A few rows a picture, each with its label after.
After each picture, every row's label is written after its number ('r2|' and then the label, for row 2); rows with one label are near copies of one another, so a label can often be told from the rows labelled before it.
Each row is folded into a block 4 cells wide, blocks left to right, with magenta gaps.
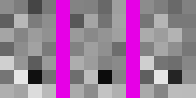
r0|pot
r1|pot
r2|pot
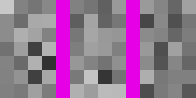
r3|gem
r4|pot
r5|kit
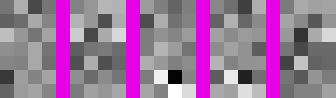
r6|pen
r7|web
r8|pot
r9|pot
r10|web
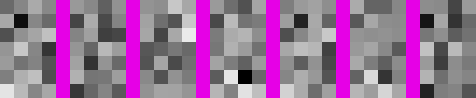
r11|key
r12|kit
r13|web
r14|pot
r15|key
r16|pot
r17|kit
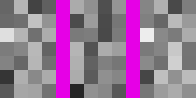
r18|pen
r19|kit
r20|pen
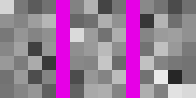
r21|gem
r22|pen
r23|pot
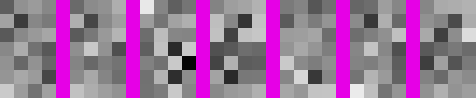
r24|key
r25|key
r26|gem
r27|web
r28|pot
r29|key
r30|web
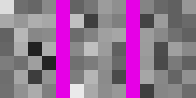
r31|gem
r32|key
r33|kit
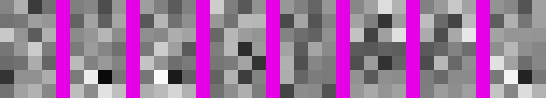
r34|pen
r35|pot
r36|pot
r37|gem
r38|kit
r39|web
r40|web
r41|pot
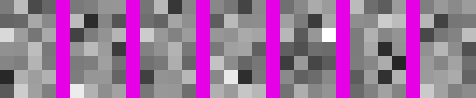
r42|pen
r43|key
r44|pen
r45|pot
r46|web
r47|gem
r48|key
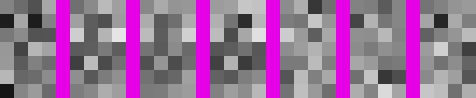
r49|kit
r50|web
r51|web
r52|web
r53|pen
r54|pot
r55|key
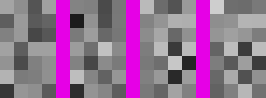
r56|kit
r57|kit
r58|gem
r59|gem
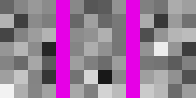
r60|key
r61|pot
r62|key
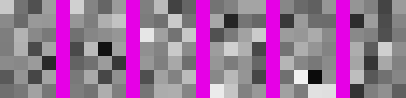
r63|gem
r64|gem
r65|pen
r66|key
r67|pot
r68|kit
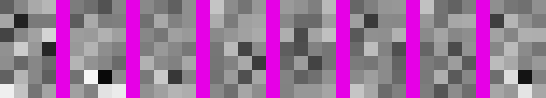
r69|key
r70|pot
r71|pot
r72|gem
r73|web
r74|key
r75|gem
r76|pot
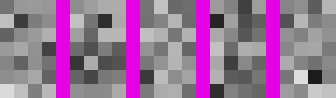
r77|key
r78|web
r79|pen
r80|kit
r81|pot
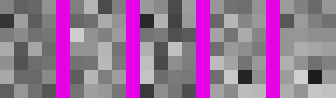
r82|kit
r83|pen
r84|kit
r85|pot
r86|pot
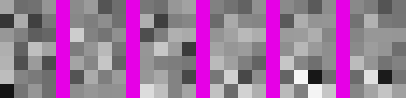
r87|kit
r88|pen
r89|key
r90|pot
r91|pot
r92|pot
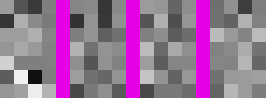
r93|pot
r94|kit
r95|kit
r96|pen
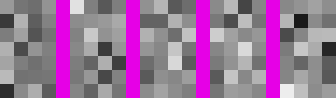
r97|kit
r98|gem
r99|pen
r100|pen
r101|key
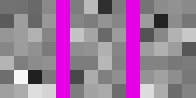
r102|pot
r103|pen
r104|key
